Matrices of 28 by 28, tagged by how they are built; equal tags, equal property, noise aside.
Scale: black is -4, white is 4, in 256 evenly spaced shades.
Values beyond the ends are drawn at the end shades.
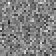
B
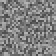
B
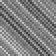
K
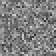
B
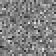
B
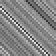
K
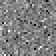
B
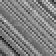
K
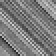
K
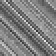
K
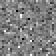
B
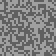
B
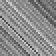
K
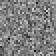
B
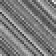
K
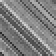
K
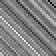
K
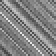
K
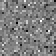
B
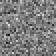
B
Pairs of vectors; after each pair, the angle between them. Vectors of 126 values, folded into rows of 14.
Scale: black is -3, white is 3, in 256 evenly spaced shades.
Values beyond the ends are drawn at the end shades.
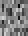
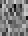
orthogonal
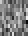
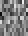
orthogonal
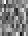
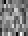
nearly opposite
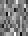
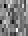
partly opposed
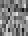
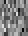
orthogonal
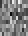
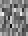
orthogonal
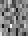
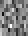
nearly parallel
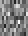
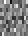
partly aligned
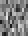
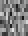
nearly parallel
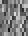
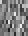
nearly parallel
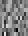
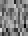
partly aligned
